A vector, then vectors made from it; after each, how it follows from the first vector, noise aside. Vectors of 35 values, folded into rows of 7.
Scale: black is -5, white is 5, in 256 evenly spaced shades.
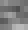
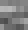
wrapped around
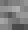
negated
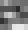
scaled up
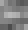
wrapped around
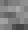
negated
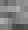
negated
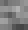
negated
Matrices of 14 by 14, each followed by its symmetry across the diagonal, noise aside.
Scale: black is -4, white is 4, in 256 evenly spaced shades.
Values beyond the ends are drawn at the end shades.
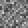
symmetric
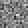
antisymmetric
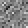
symmetric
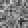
symmetric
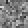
antisymmetric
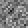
symmetric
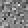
antisymmetric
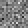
antisymmetric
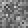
symmetric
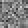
antisymmetric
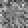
antisymmetric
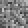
antisymmetric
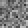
symmetric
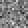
antisymmetric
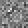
symmetric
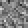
antisymmetric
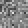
symmetric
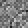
symmetric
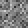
symmetric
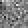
antisymmetric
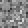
symmetric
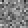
antisymmetric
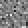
antisymmetric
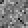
symmetric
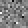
antisymmetric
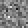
antisymmetric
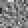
antisymmetric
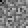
symmetric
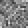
symmetric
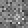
symmetric
